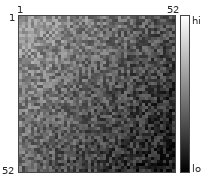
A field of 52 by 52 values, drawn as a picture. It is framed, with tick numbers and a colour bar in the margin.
Grain: fine. Mirror symmetry: none. Ninth with the lowest average: bottom right. Slope: up to the top left. Ninth with the highest average: top left.
